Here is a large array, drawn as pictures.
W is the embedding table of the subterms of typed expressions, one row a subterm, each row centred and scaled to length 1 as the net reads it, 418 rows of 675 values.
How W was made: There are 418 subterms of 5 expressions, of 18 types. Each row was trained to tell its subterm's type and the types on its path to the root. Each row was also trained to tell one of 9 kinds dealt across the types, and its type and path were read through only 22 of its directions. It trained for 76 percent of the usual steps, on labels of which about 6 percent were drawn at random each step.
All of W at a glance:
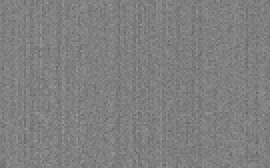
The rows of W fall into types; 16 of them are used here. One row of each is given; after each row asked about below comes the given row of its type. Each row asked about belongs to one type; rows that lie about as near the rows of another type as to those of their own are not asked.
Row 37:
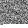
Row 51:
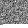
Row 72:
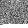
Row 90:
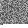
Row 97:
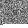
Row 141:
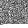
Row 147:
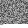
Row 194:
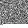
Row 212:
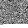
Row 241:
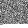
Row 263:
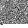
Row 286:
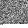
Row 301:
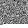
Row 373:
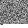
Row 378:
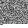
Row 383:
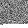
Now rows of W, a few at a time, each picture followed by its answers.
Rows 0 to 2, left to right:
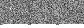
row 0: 212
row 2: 97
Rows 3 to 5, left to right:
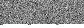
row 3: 378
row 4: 37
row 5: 263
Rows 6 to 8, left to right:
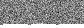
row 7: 51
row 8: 72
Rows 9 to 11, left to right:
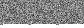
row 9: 241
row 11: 37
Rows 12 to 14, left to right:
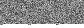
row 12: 194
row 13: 37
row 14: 241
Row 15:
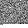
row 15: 37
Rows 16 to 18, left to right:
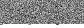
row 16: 263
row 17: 90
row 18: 72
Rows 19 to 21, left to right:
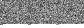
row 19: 286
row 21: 383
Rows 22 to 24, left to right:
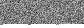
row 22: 301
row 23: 301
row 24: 51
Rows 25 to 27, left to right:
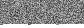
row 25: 373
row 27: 383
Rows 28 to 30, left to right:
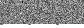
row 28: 147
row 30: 194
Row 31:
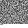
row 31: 286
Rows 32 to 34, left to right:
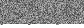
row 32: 194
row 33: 286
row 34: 383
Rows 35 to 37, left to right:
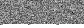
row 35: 301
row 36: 212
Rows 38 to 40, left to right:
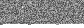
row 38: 141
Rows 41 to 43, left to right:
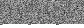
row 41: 301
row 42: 286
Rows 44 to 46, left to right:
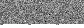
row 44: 373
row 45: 97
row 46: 241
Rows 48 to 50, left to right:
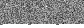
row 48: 141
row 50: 241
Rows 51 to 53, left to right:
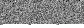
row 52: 212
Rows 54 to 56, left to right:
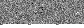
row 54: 373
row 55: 97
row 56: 147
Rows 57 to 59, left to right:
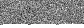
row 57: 37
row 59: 51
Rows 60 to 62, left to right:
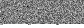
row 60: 37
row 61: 141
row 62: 194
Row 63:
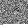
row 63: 383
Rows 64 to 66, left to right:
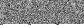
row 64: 212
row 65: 37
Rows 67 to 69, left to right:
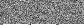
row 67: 373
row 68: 286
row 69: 301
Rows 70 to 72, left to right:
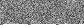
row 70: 301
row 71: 141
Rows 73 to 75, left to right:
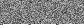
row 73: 37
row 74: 373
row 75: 301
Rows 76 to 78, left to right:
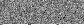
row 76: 286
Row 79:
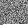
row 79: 241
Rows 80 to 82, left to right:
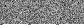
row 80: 72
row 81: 301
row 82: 37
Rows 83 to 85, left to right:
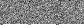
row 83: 286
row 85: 286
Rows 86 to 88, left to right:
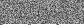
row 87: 90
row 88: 286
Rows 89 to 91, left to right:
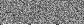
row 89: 51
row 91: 378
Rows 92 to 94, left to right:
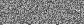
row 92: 141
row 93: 286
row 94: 141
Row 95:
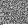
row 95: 141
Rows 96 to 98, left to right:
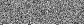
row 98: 301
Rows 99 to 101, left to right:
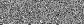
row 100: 286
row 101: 373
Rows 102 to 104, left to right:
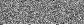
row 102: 72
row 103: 72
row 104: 241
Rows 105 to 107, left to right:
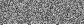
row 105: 97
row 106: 37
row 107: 301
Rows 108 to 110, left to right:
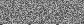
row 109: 141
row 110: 301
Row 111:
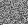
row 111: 301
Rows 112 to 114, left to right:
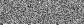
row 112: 90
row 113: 241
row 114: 194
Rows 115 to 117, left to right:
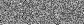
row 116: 194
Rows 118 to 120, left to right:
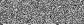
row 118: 72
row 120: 194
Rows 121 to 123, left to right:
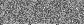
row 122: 383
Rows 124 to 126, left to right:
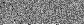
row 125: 286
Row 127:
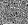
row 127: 373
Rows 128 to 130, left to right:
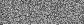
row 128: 90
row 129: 373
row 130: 286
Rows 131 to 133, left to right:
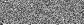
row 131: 241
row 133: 212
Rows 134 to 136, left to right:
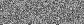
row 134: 97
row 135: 263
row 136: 378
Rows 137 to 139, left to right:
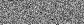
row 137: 141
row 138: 90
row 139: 373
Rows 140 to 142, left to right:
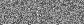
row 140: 37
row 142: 212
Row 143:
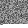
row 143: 194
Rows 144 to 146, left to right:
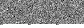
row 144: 383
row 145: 37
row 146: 378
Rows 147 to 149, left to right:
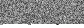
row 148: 241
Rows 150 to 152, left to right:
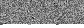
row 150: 51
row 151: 51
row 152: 301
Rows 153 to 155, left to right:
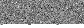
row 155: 263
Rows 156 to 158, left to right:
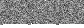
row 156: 37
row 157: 147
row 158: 301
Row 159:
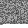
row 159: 141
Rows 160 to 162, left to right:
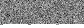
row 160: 37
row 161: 378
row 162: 194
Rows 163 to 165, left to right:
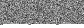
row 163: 373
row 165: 194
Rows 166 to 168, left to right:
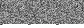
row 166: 147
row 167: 286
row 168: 147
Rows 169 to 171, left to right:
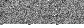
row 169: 72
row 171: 72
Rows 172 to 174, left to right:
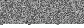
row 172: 378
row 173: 301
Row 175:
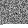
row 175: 194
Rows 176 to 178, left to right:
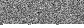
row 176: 241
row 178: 263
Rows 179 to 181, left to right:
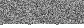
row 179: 90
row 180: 51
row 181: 263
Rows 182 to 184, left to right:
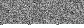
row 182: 241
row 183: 378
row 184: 286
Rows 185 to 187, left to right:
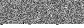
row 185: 383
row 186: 51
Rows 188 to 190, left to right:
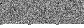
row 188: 383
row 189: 97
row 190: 301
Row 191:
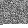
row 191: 97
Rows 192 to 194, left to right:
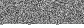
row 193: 378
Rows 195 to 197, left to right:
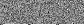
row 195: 141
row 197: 383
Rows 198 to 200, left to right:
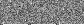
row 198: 97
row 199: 37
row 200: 286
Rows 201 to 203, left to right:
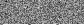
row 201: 90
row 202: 263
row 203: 194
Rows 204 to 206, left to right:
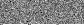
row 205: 373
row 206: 383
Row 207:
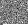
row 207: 301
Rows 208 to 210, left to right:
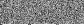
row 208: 72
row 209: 97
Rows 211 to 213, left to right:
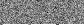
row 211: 194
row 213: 90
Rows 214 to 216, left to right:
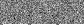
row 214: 37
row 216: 378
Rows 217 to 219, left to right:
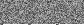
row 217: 373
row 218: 286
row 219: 147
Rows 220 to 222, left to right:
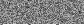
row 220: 263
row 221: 373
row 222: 90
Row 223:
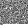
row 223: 90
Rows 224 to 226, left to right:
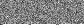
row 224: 97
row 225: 286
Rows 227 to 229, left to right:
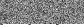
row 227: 72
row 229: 90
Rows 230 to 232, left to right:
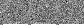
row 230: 383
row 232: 383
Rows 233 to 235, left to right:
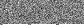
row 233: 263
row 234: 383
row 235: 147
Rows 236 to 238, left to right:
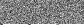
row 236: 51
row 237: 90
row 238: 378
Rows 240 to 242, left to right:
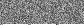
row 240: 194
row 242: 141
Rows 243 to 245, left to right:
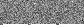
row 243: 241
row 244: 141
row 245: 90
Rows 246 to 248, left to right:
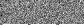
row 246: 72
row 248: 373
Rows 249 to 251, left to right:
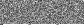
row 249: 97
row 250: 301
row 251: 90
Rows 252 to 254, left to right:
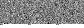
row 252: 241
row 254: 97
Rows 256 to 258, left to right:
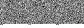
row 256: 212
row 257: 37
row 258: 141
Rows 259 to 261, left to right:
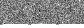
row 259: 194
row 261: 212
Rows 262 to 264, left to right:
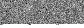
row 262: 301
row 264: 383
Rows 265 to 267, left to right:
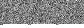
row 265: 37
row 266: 378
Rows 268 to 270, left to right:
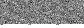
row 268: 373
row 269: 373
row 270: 286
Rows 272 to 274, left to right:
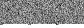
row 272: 383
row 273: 37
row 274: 90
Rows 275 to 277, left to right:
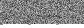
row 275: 51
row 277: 378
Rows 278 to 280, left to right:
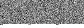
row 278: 383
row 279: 51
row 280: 147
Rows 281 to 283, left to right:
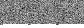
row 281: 373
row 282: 147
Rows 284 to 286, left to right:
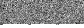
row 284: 147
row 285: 97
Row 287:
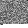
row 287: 373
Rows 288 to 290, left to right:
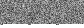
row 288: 97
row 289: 301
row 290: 97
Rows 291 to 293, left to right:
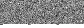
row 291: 97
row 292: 241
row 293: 72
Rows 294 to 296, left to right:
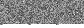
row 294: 263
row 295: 194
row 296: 241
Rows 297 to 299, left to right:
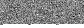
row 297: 212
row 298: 141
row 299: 72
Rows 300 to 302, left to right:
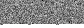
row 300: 241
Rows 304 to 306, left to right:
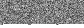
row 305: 378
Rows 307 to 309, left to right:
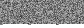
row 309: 286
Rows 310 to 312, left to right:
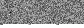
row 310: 286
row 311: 212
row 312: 373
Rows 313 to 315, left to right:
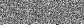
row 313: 212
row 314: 147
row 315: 373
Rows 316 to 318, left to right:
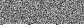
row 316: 378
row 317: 141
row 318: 286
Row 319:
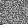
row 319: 194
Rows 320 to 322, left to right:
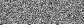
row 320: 301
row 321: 37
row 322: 263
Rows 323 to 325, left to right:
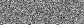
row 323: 194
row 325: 378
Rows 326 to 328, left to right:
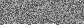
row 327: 37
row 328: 373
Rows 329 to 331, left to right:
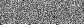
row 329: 72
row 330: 263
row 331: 378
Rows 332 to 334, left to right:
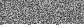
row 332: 194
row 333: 301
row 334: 141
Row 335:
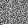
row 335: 147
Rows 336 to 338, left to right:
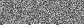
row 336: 378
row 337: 37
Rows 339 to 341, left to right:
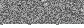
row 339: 37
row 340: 37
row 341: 212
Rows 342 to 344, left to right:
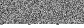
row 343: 72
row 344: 373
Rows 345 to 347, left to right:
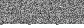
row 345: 141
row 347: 212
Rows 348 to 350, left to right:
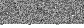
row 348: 373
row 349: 212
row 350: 141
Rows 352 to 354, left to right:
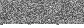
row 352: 90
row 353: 141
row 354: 373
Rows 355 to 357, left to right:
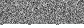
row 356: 263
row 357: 147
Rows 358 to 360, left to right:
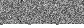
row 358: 90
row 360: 301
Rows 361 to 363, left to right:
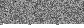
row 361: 241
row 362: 373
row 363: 97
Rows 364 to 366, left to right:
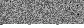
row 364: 301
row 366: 194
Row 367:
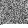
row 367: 301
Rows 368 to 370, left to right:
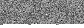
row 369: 378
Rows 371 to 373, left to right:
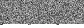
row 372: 212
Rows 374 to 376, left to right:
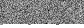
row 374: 72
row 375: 72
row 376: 286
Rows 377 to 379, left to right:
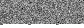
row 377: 72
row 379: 241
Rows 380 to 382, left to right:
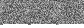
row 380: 212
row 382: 212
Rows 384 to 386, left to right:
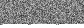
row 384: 212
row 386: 383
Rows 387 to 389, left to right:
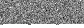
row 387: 37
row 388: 241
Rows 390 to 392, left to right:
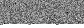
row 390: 286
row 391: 301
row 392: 141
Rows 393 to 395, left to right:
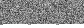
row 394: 383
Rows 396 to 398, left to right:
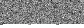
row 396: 286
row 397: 373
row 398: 97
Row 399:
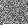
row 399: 263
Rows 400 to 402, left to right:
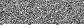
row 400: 72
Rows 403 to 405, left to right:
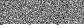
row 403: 194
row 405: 378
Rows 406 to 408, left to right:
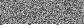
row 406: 241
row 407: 90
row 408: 212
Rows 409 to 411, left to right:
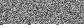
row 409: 37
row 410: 147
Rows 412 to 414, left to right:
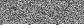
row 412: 194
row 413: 194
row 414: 378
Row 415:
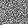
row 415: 212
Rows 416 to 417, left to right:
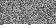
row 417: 263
